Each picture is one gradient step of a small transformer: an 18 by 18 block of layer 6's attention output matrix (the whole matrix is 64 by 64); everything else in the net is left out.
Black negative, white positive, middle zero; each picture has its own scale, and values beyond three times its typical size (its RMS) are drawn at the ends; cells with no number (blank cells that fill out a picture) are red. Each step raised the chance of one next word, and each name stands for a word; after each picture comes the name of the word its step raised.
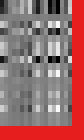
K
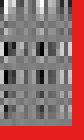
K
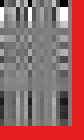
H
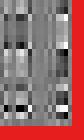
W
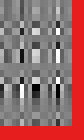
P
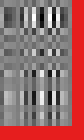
H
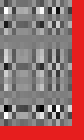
W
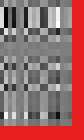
H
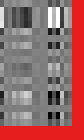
H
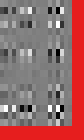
W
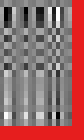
H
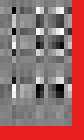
P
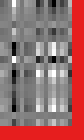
K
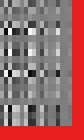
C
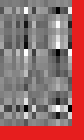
W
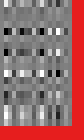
C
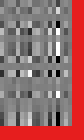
C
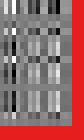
K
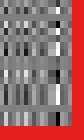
C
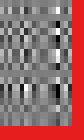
P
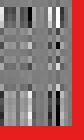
H
